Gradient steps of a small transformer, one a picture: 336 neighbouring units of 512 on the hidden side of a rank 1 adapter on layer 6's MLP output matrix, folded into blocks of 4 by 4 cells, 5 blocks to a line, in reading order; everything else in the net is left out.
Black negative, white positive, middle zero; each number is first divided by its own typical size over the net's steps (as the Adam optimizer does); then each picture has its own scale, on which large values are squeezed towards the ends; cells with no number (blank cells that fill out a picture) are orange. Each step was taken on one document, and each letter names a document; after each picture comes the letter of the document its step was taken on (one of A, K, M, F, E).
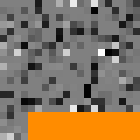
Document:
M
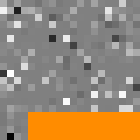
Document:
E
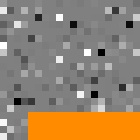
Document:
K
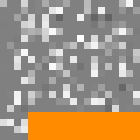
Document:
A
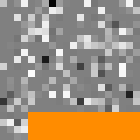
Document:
A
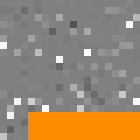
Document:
K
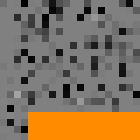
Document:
A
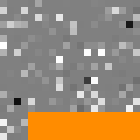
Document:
K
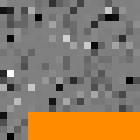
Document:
E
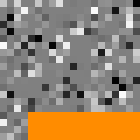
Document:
M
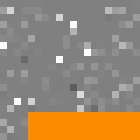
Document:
K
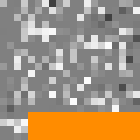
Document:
A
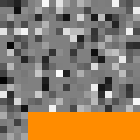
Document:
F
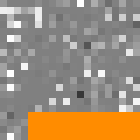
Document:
E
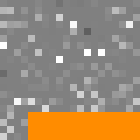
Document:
K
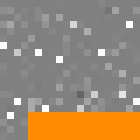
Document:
K
